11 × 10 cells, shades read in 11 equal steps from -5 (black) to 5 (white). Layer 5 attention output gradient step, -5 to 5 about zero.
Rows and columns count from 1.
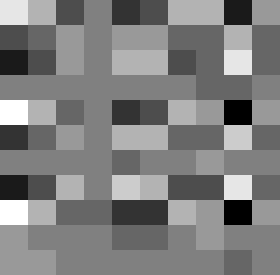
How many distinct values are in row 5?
8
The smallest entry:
-5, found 2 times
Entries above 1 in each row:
4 1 3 0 3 3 0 4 3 0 0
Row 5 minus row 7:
5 2 -1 0 -2 -2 2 0 -5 1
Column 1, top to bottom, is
4 -2 -4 0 5 -3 0 -4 5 1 1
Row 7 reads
0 0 0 0 -1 0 0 1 0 0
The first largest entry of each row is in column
1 9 9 1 1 9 8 9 1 1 1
